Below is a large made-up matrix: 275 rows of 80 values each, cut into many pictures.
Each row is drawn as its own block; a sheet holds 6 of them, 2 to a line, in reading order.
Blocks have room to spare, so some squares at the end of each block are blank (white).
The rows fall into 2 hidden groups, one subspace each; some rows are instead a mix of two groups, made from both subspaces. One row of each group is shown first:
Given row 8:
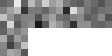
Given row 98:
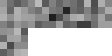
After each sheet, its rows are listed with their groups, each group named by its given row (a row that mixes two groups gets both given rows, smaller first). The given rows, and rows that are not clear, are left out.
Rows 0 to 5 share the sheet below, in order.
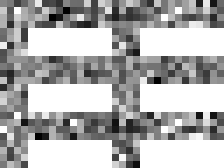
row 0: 98
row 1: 98
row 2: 98
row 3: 8 and 98
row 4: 8
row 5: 98
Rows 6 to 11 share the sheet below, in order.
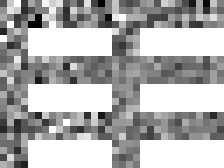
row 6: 8
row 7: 98
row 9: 98
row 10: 98
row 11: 8
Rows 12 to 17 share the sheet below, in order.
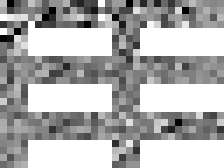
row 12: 8 and 98
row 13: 8
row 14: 98
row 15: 8
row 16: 98
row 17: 8 and 98
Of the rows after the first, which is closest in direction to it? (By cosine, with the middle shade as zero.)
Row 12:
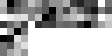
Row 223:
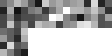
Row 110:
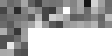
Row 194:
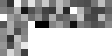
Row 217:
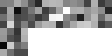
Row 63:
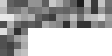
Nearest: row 63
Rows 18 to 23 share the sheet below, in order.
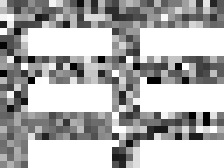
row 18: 98
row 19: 98
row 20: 8
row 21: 8
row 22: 8 and 98
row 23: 98
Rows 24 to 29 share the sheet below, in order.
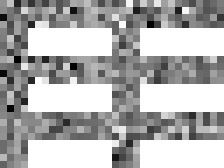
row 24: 8
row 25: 8
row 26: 8
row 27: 8
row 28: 98
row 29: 98
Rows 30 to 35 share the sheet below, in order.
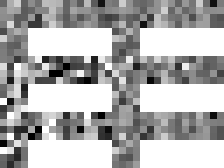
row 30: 8
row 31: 8
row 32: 98
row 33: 8
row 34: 8
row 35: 8
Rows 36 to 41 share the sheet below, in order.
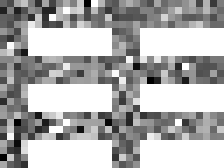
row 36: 8 and 98
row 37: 98
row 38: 98
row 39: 8
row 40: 98
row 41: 8 and 98
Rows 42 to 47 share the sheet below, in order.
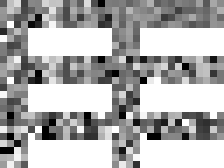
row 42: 8
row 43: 98
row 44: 8
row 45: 8
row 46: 8
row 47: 8
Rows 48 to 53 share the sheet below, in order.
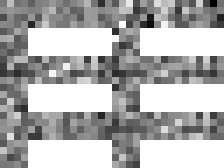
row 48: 8
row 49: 8
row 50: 98
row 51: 98
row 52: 8
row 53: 98
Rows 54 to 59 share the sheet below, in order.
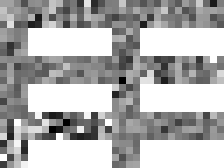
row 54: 8 and 98
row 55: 8
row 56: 98
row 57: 8
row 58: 98
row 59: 98
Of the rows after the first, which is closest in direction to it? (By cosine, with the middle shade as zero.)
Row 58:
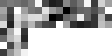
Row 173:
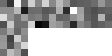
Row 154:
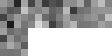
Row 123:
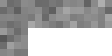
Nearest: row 154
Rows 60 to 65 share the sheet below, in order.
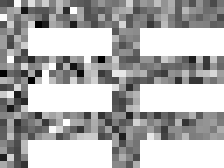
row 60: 8
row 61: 8
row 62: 8
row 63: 98
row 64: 98
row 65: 8
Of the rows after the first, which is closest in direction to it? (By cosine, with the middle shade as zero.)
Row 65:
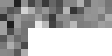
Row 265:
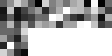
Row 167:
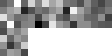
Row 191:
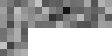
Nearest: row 191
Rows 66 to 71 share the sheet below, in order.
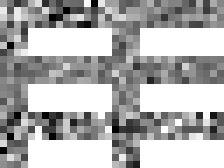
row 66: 98
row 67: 98
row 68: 98
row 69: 8
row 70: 8
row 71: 98
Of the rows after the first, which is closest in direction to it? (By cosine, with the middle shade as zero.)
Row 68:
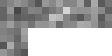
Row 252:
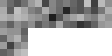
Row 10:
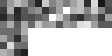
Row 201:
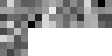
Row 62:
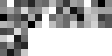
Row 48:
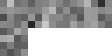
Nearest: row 10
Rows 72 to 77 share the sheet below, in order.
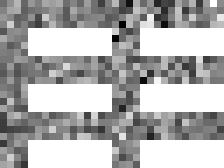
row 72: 8
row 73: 8
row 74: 98
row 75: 8 and 98
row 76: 98
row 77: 8
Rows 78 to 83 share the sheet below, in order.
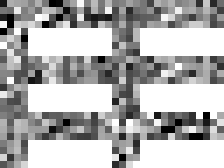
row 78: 98
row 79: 98
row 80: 8
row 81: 98
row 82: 98
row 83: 98
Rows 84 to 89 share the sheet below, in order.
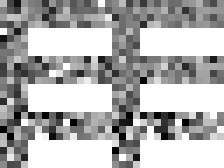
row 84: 8 and 98
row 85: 8
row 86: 98
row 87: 8
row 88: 8
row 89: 8
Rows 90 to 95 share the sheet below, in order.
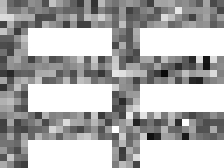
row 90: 98
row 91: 98
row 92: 98
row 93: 98
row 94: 98
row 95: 8
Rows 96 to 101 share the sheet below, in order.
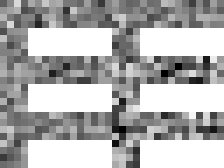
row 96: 8
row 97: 98
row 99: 98
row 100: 98
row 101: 98
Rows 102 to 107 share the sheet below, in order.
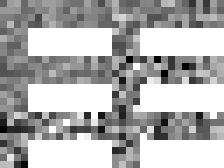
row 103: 98
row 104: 98
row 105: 8 and 98
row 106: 98
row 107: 8
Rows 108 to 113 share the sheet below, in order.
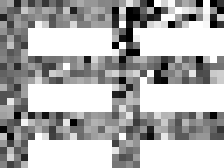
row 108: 8
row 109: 98
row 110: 8 and 98
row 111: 8
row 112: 8
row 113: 8
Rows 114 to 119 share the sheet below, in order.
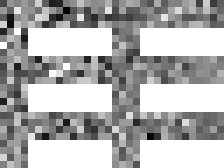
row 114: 98
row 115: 98
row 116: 98
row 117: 8
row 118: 8 and 98
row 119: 8
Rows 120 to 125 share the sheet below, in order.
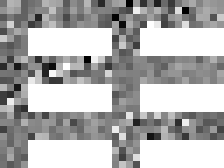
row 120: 8
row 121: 8
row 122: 8 and 98
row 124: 8
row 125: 8
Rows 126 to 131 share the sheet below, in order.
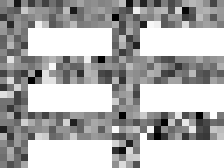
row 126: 8
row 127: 8
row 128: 8
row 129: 98
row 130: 8
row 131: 8
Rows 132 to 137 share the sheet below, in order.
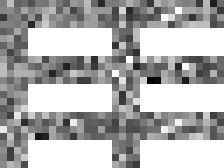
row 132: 8
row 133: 98
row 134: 98
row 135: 8
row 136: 8
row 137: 98
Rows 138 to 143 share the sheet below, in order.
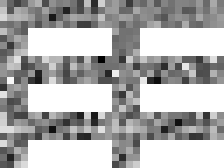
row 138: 98
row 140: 8
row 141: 8
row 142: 98
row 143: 98
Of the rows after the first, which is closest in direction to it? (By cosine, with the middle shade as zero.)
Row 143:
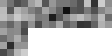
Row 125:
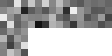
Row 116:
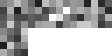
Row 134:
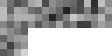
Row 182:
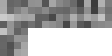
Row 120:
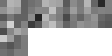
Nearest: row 134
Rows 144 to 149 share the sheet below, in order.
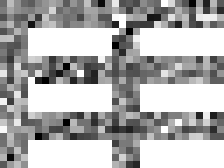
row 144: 8
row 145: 98
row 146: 8 and 98
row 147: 98
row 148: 8 and 98
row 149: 98
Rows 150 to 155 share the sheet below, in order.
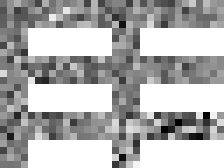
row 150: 98
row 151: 8 and 98
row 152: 8
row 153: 8
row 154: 8
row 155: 98
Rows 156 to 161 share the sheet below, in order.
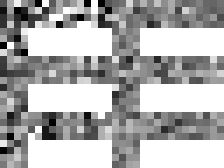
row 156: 98
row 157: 8
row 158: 98
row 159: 8 and 98
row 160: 8
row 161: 98
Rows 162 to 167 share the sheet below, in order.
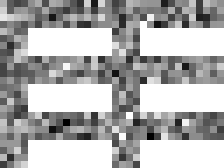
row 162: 98
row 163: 8 and 98
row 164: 98
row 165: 8
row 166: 98
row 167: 8
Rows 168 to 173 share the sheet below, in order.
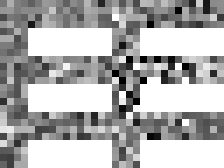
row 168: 8
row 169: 8 and 98
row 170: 98
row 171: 8
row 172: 98
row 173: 8
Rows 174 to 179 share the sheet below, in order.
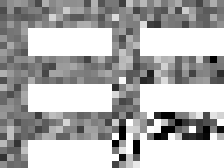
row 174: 98
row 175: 8
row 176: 8 and 98
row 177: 8
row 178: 98
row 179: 98
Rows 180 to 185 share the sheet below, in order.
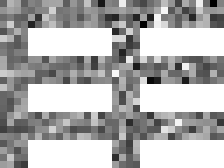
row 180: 8
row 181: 8
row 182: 98
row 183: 8
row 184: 98
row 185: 98
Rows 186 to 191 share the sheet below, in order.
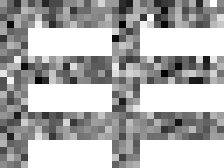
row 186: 8
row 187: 8
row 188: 8
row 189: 98
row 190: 8
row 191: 98
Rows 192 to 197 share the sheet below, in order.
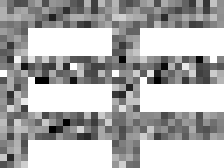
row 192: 98
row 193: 98
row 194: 8
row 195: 8
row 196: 98
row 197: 8 and 98
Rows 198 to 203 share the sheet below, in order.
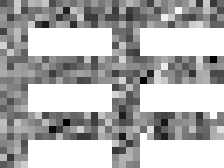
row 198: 8 and 98
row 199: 98
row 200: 98
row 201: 8
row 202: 98
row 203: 8
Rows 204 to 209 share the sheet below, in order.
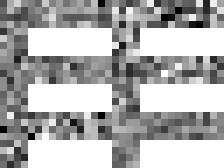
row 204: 8 and 98
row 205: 98
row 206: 8
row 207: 98
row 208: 8
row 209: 98
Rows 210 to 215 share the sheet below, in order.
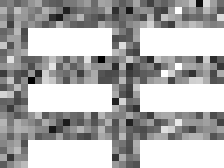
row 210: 98
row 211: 8 and 98
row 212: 8
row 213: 98
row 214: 98
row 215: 98
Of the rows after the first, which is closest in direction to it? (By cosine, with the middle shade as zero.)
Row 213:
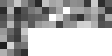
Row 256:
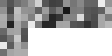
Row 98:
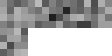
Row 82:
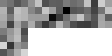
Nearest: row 256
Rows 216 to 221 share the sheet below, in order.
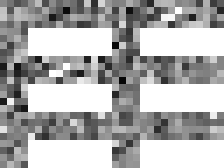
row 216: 98
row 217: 98
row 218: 98
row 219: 8
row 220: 8
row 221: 8 and 98
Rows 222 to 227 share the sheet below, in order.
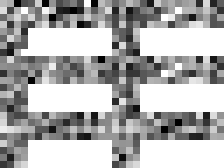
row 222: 8 and 98
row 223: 98
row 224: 8
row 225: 98
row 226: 98
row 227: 98
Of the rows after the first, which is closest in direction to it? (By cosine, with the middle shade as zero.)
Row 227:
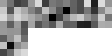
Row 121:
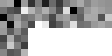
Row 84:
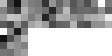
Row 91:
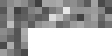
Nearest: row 84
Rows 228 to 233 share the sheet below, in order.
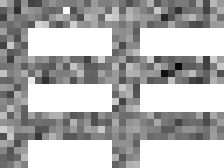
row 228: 8 and 98
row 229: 98
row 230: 8
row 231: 98
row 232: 8 and 98
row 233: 98
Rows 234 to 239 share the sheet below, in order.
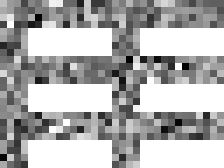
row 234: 8 and 98
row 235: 8 and 98
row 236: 8
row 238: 98
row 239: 98
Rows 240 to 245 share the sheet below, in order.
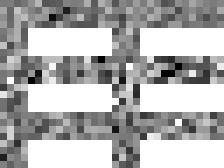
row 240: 98
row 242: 8
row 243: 98
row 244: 98
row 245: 8 and 98
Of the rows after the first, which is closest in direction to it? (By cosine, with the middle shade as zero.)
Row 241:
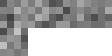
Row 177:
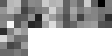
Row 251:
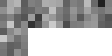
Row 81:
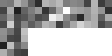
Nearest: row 177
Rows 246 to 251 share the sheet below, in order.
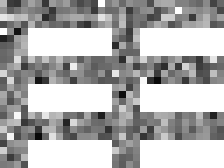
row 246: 8 and 98
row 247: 98
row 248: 8
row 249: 8
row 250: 8
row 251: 8
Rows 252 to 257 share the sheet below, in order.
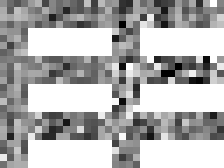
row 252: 98
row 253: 8
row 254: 98
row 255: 98
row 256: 8 and 98
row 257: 8
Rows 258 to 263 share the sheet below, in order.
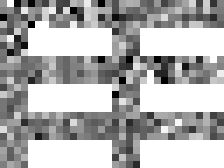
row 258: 8
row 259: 98
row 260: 8
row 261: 8
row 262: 8
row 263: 98
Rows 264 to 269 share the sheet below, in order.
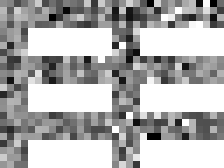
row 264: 98
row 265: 98
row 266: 8
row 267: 8
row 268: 98
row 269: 8
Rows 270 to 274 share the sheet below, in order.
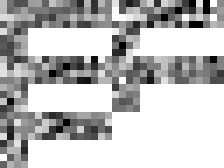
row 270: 98
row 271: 98
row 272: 98
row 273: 8
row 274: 98
